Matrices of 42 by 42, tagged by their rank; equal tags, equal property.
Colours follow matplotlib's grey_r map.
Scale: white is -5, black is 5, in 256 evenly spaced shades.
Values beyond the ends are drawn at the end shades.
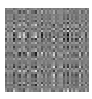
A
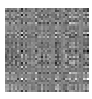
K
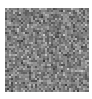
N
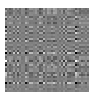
A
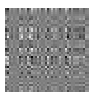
A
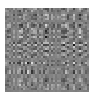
K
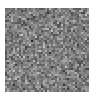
N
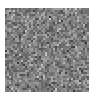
N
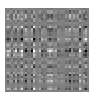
A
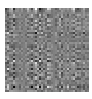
K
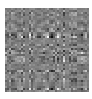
K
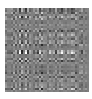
A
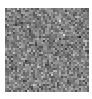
N
